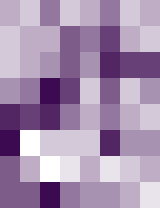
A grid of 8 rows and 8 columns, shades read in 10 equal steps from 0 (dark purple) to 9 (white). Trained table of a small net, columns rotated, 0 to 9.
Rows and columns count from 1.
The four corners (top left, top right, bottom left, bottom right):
6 6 3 8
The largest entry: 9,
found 2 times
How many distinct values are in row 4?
6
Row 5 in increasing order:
1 1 2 4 4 6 6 7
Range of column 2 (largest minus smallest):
7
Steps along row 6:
up down same same down up same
